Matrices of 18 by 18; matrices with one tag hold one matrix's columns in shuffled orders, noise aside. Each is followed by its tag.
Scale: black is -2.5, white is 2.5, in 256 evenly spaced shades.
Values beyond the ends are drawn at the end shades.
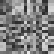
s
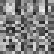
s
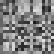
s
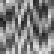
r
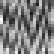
r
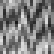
r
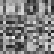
s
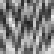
r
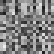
s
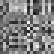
s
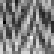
r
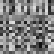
s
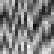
r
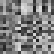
s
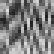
r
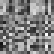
s
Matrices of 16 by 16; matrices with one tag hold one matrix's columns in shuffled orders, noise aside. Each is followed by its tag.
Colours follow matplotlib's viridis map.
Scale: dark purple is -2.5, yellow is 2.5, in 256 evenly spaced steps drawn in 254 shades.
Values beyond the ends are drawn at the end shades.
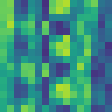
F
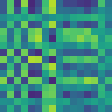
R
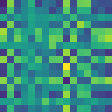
R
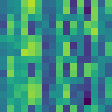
F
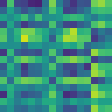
R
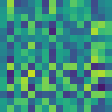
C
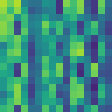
F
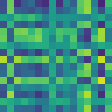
R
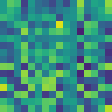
C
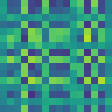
R
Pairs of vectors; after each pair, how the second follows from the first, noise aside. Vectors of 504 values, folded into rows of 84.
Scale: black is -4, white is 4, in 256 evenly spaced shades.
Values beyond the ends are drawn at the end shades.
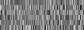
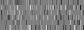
partly zeroed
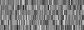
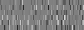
partly zeroed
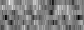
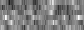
negated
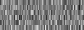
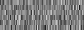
sign-scrambled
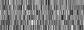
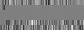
partly zeroed
